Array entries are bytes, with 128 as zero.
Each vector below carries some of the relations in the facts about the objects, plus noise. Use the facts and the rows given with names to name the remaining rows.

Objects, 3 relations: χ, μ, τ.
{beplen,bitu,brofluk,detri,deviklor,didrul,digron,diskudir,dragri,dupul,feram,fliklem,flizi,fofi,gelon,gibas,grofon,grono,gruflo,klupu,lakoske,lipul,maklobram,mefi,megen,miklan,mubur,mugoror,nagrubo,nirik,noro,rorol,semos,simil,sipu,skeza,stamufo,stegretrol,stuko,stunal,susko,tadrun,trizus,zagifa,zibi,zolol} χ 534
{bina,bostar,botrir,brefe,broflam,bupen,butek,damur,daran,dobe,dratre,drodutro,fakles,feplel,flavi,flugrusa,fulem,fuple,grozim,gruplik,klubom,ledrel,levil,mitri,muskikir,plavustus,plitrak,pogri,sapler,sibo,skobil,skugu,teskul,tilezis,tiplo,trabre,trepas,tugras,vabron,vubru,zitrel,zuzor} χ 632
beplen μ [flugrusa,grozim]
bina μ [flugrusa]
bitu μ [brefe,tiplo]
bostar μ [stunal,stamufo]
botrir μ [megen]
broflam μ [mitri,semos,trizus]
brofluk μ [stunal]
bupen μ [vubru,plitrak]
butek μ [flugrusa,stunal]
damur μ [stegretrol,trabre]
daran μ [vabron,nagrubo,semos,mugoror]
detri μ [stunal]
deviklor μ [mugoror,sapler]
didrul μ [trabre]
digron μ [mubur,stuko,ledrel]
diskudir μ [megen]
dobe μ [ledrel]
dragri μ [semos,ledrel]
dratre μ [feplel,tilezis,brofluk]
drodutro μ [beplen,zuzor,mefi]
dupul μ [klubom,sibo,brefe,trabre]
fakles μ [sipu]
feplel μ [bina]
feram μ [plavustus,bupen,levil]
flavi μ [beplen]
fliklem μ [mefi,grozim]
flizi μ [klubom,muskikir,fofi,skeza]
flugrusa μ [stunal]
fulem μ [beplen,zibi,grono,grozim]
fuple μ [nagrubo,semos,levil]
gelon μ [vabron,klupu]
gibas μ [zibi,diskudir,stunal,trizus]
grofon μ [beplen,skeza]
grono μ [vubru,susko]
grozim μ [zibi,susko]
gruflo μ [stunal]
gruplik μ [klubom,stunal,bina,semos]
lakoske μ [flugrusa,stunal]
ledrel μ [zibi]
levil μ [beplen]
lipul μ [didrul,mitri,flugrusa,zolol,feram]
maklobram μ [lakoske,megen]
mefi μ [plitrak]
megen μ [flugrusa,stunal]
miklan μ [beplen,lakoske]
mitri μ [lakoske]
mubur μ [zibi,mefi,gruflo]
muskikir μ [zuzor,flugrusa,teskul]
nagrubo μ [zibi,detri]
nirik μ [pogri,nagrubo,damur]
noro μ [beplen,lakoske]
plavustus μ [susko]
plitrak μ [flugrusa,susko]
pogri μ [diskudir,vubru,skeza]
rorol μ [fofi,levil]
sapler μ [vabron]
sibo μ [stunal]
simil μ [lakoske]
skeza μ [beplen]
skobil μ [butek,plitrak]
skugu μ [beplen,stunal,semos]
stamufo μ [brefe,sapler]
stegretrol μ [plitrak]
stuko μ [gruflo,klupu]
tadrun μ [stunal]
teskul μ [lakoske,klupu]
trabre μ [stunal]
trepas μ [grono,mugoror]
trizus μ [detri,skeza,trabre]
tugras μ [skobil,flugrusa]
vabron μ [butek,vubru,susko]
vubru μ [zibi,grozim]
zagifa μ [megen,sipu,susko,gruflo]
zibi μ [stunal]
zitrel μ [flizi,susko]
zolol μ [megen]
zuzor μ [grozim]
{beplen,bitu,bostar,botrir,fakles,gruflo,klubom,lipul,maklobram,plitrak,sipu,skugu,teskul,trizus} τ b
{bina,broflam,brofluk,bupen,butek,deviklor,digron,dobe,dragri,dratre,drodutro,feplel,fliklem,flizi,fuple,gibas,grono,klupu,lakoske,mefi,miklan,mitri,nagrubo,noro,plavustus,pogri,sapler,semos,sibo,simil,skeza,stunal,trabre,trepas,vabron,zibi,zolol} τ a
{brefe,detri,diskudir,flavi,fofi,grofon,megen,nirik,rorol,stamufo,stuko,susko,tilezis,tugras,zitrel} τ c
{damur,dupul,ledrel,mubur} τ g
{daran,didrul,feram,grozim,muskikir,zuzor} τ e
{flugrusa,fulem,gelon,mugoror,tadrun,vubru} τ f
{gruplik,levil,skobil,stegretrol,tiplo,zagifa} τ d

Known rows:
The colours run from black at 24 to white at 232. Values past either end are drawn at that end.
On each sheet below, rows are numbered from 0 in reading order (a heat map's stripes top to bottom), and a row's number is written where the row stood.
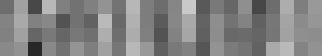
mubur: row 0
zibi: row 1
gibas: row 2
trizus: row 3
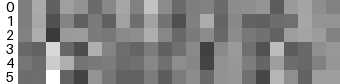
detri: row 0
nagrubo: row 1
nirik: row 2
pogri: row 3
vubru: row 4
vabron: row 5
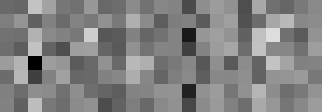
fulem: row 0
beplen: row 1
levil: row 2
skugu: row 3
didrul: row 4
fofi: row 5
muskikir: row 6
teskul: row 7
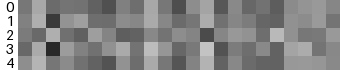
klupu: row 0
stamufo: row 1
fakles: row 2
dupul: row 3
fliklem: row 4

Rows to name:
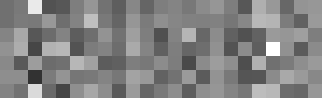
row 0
plavustus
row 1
damur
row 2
simil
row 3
stegretrol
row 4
botrir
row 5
maklobram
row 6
trabre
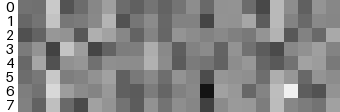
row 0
mitri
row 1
flavi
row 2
ledrel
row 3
gelon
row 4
grofon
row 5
zitrel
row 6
skobil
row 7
bostar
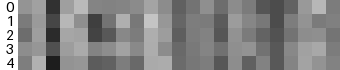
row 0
diskudir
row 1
tadrun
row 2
mugoror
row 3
megen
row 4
feram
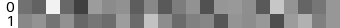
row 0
butek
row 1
gruflo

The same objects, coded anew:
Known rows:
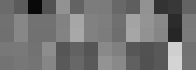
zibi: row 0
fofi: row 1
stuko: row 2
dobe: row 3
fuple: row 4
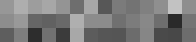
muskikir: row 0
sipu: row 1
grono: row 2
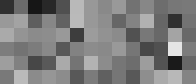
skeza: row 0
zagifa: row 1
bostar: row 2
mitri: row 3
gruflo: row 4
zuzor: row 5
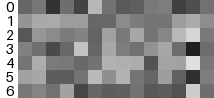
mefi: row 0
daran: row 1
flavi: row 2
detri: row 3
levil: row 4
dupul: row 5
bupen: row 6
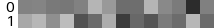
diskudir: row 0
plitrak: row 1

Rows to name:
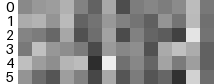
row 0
tugras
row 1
skobil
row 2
bina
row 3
fulem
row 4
flugrusa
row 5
butek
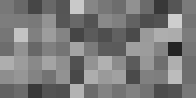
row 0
zolol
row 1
sapler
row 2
grozim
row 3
susko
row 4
gruplik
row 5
skugu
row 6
flizi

